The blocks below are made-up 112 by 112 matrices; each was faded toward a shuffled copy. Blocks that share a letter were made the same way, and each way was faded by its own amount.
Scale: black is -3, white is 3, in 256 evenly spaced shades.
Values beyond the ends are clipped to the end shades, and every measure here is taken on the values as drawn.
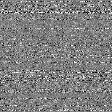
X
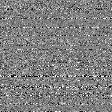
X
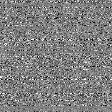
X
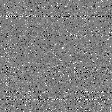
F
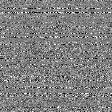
X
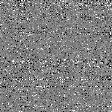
F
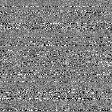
X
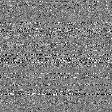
X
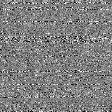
X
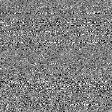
X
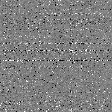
F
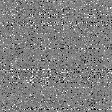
F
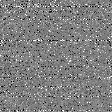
F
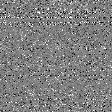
F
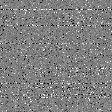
F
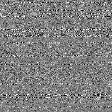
X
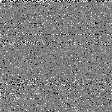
F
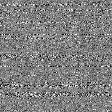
X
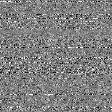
X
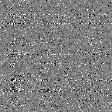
F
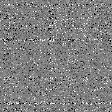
F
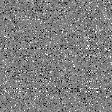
F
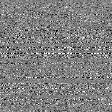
X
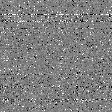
F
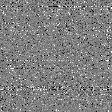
F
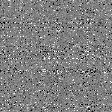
F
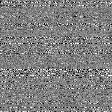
X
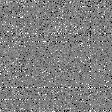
F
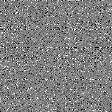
F
